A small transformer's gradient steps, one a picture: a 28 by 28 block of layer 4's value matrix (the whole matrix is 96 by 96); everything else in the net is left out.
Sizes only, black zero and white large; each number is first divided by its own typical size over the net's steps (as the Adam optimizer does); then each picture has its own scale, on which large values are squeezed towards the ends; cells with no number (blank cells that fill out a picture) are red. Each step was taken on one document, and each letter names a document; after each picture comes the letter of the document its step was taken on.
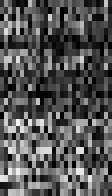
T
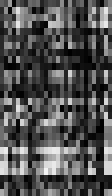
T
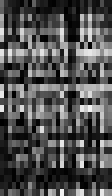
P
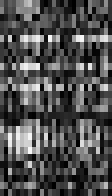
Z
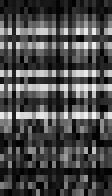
P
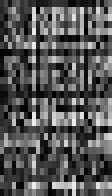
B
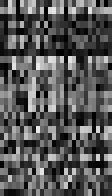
B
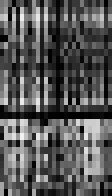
T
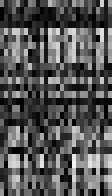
B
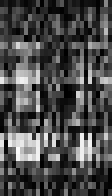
Z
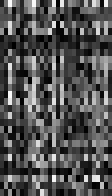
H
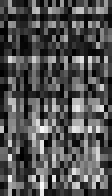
H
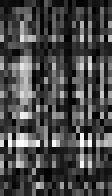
Z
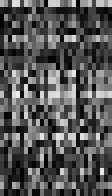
B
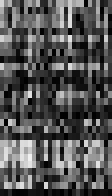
T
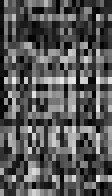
B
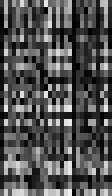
T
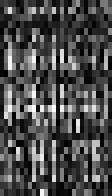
H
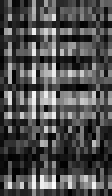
H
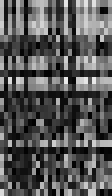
P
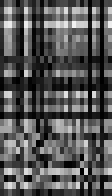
T
